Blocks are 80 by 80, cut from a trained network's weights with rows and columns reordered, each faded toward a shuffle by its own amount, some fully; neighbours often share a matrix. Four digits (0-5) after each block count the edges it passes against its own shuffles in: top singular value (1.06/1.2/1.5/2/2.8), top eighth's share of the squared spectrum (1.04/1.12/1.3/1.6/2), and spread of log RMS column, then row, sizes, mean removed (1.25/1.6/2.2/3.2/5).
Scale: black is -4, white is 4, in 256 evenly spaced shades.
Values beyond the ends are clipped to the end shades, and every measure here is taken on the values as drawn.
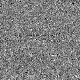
3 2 0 1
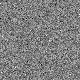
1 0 0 0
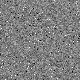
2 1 0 0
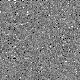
3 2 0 1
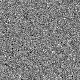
1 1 0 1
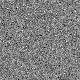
0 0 0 0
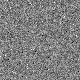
0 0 0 0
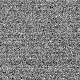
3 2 0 0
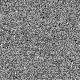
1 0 0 0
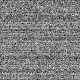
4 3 1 0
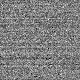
3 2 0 0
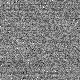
2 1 0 0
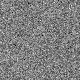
0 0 0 0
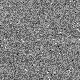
0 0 0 0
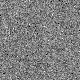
0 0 0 0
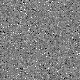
3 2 1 1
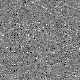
3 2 1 1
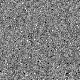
2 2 0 1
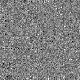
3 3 1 2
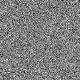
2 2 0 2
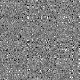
4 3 2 2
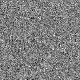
2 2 0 1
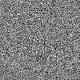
2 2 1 2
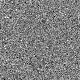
1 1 0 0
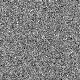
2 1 0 0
